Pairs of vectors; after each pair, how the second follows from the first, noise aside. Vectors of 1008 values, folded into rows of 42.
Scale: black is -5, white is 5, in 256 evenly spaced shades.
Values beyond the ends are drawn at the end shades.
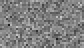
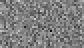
shuffled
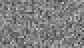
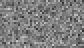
sign-scrambled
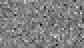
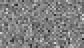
shuffled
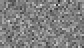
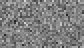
shuffled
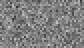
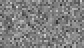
negated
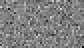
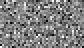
scaled up
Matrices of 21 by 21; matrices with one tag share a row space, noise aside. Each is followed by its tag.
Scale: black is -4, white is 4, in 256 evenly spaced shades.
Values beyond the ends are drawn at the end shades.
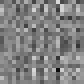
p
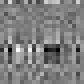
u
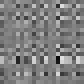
p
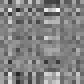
u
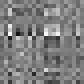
u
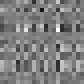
p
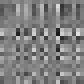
p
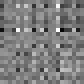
p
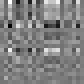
u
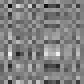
u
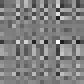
p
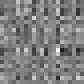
p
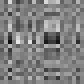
u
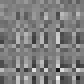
p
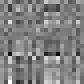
u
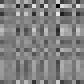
p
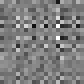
p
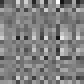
p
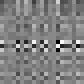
p
